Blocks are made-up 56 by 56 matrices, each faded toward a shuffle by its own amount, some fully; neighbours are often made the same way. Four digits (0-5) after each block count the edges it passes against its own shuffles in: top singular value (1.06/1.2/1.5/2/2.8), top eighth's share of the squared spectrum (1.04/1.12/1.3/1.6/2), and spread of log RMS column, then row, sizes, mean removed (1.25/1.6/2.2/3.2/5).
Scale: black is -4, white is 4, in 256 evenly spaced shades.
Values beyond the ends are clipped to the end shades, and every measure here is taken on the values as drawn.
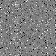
3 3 1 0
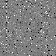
3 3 1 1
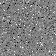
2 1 0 0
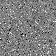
1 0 0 0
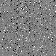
3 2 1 0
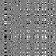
5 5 3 3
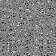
3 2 1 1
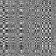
5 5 4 3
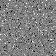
1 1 0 0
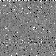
3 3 0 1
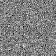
3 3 1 1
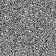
1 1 0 0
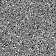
0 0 0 0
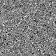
0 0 0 0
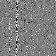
3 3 2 0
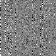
2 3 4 0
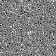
3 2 1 0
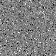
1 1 0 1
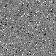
0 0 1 0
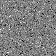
0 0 0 0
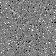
0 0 0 0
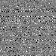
2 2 0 3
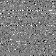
2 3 0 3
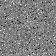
0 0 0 0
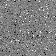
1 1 0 1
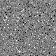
2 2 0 0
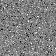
1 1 0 0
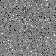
3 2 0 0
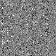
1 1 2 0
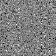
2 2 2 0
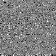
1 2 0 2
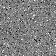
0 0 0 0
